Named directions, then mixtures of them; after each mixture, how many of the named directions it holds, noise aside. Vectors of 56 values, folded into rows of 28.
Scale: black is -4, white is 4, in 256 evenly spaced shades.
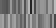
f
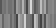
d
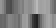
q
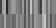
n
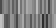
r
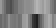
one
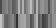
two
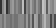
three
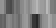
one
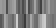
three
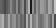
one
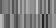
one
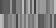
three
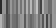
two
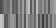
two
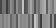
three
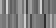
three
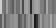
three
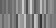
one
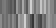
two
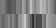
two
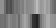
one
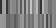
two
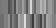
two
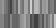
three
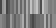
three
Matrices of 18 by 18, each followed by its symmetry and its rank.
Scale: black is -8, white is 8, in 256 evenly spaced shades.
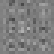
neither, rank three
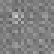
symmetric, rank three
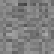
neither, rank three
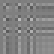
symmetric, rank one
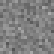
antisymmetric, full rank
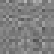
neither, rank three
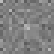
symmetric, rank three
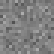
antisymmetric, full rank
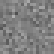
antisymmetric, full rank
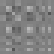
symmetric, rank two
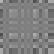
symmetric, rank one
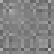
symmetric, rank three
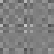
symmetric, rank two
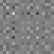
symmetric, rank two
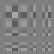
symmetric, rank one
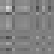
symmetric, rank one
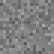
antisymmetric, full rank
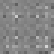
symmetric, rank three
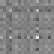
symmetric, rank two
